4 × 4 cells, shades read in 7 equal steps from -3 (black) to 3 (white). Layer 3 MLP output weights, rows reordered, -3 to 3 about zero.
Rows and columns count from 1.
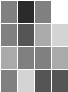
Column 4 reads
3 2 1 -1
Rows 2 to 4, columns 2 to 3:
-1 1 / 0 0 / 2 -1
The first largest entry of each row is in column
4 4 1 2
